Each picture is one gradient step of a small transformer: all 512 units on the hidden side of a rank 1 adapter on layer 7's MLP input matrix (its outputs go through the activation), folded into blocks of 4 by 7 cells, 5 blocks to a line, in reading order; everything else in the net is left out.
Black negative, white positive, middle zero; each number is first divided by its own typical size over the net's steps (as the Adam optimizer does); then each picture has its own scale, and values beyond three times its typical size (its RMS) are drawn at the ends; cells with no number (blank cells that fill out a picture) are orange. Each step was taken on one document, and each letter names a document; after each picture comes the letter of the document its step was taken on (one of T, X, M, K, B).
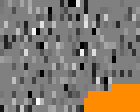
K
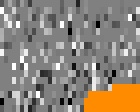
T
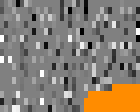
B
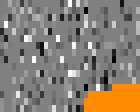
K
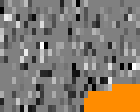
T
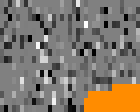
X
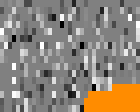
T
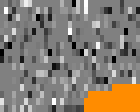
X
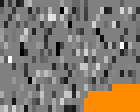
B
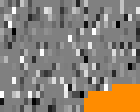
T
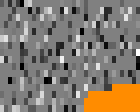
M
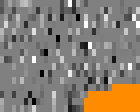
K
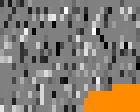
M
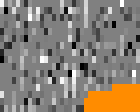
X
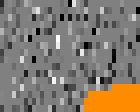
K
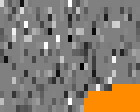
K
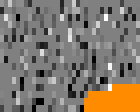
T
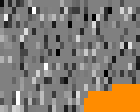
B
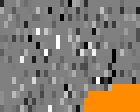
K
